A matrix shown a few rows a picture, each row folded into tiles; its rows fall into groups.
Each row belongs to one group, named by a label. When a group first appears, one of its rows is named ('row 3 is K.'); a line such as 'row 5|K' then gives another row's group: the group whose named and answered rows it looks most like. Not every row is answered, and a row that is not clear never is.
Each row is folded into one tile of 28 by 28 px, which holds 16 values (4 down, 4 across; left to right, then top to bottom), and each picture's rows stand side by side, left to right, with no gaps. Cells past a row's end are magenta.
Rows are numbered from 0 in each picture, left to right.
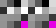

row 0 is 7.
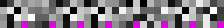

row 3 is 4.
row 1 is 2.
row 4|7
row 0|4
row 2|4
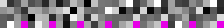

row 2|4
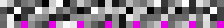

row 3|7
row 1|7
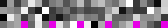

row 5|7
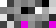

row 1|7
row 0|2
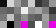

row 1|2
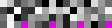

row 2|4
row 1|7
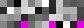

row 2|2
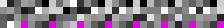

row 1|7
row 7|7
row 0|2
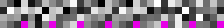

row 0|7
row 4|7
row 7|2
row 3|7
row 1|4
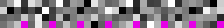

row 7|7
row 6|2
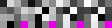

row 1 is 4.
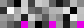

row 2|4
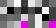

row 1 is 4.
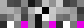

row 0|2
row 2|2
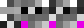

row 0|2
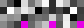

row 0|7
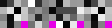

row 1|2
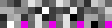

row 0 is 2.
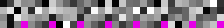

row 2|2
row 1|7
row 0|4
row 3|7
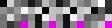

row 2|4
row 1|4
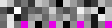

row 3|4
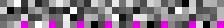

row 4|2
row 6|7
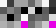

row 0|2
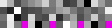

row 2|2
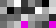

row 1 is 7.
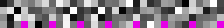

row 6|7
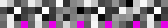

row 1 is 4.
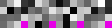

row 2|4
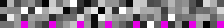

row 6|2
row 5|2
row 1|7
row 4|7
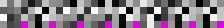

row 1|4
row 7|4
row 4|4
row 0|2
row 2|7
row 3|7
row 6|4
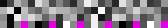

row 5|2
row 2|2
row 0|4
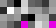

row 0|7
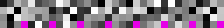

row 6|2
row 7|4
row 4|7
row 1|2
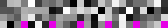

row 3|4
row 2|7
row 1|2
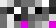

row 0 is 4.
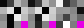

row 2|2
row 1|4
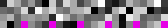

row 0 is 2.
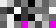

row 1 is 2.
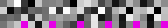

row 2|7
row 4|4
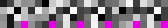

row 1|7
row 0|4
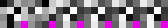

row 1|7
